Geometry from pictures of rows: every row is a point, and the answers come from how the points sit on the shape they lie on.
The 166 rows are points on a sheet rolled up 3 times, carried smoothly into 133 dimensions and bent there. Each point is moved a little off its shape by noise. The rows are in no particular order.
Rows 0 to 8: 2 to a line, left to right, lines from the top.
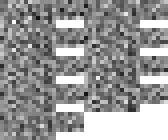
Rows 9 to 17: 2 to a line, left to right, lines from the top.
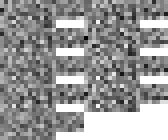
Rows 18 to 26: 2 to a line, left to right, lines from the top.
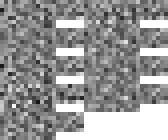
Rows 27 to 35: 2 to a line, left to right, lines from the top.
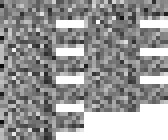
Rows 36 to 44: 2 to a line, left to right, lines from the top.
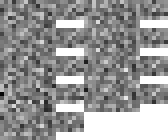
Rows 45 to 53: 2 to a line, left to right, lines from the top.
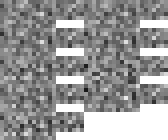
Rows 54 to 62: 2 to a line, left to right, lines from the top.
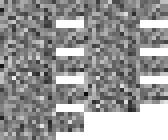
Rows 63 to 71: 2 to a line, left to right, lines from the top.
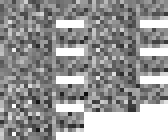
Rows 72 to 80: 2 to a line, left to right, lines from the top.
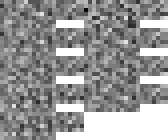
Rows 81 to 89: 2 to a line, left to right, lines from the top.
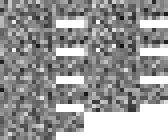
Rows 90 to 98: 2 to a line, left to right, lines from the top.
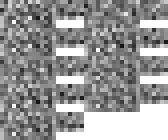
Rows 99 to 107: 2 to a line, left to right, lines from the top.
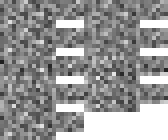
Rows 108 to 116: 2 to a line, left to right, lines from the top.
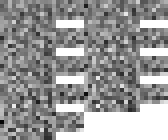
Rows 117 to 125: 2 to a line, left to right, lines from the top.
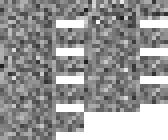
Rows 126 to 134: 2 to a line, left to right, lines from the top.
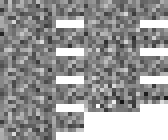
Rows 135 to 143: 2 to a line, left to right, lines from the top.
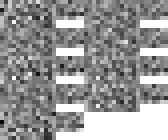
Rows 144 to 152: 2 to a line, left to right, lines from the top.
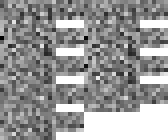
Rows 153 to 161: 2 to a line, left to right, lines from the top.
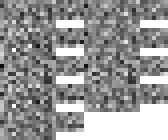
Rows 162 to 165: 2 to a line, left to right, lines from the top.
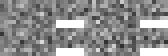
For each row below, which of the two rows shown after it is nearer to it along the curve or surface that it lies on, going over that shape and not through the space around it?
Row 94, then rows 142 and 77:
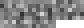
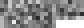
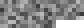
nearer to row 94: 142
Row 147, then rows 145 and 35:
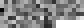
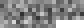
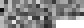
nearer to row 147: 35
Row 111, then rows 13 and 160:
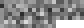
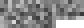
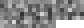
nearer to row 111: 160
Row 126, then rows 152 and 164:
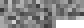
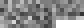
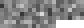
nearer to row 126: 152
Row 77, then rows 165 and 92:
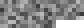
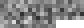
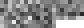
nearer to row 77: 165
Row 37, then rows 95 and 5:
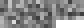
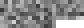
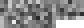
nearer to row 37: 95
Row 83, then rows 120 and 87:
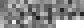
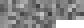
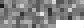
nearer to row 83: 87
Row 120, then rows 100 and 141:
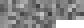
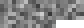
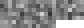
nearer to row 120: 141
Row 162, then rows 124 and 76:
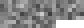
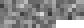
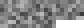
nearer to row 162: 76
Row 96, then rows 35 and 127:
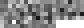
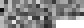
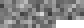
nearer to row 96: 35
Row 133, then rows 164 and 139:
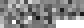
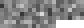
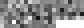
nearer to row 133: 139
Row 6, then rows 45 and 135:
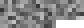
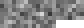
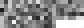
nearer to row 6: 45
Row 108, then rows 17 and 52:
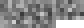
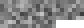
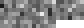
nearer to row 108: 17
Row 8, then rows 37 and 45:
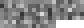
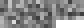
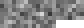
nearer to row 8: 45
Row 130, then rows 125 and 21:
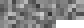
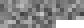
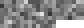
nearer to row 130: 125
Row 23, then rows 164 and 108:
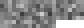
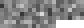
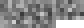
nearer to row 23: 108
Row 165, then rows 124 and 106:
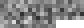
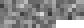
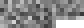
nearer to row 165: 124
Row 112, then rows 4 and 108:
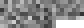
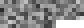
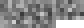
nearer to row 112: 108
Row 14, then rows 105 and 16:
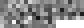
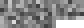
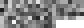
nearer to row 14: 16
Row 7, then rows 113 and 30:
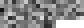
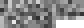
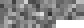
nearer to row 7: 30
